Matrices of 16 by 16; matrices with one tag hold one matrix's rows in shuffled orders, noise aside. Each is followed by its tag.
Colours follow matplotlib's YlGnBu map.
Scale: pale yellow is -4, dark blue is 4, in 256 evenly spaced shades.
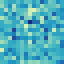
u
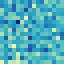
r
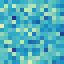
u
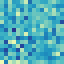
r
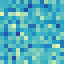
r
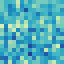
r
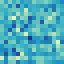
r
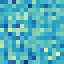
r
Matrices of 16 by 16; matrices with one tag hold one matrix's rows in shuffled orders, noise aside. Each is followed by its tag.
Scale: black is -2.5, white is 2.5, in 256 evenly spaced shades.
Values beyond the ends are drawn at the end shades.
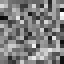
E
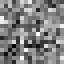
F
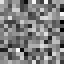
E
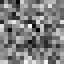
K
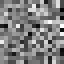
E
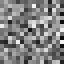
E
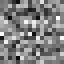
K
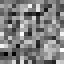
F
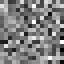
E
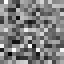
K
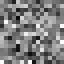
K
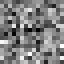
F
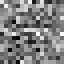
K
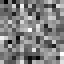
F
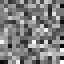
E
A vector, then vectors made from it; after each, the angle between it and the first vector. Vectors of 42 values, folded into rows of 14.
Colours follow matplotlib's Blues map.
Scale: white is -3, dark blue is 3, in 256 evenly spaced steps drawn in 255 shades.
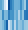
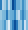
orthogonal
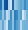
partly opposed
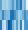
orthogonal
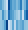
nearly parallel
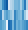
nearly opposite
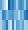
nearly parallel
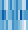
partly aligned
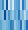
partly opposed
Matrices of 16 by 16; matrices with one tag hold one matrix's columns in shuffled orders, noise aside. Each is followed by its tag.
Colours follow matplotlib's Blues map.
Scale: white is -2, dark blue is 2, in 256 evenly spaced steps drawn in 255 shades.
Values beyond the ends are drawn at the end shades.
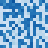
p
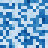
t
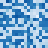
t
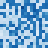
p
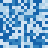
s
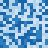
s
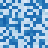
t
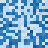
s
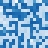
p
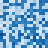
s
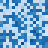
s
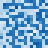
t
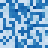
p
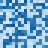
t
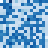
s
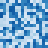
p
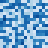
t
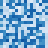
s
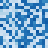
t
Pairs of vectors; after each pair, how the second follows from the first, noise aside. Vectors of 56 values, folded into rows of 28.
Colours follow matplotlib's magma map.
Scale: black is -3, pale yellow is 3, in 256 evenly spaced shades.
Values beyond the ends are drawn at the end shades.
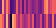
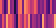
shuffled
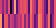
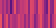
shrunk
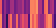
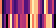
scaled up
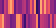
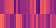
shrunk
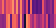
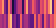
shuffled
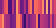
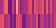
shrunk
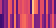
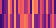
copied
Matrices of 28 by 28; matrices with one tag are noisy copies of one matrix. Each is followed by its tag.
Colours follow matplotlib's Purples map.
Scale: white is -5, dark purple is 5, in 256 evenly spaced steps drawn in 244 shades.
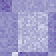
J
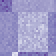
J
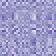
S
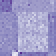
J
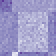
J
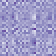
S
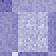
J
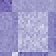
J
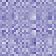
S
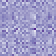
S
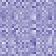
S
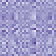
S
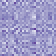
S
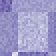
J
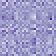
S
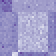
J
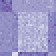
J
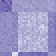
J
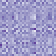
S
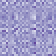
S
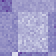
J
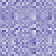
S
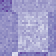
J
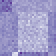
J
